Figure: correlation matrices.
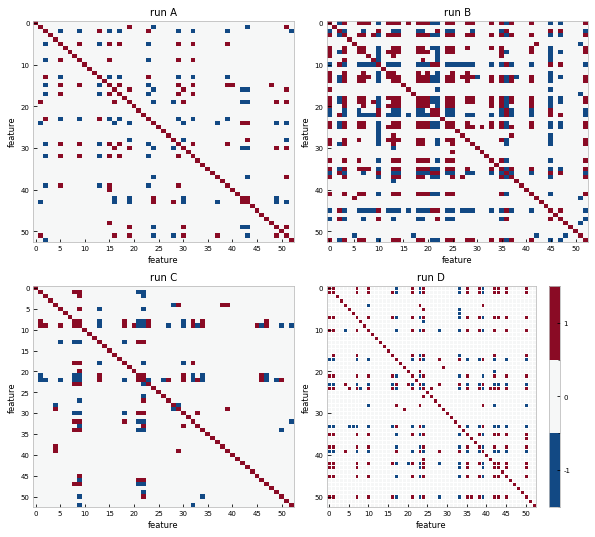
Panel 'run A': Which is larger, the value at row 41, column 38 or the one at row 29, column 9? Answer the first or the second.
the second
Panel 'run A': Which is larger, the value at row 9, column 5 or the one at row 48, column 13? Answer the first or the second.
the first
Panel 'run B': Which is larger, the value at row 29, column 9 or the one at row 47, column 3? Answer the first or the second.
the first
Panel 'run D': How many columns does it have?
53
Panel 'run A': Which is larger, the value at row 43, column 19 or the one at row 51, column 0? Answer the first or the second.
the second
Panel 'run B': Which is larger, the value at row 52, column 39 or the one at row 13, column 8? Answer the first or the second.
the second
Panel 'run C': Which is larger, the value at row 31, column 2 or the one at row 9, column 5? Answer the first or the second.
the second
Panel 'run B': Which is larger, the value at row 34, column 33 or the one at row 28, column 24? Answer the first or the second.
the second
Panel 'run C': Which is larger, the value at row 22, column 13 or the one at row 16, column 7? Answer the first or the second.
the first
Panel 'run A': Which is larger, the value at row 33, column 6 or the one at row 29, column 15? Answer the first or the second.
the second
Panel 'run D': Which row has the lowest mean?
33
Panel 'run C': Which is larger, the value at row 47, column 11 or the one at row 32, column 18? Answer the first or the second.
the second
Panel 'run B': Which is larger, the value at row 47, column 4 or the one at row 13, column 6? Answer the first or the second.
the second
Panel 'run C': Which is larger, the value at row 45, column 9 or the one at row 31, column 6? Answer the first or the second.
the first
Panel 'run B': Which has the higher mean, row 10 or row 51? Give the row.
51
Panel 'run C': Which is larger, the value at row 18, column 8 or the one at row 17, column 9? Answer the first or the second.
the first
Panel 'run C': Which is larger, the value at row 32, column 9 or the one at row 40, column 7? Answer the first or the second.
the first
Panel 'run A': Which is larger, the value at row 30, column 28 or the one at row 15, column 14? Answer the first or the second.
the second
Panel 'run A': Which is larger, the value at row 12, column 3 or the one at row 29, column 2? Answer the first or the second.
the first
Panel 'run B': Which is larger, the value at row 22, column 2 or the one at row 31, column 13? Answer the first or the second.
the first
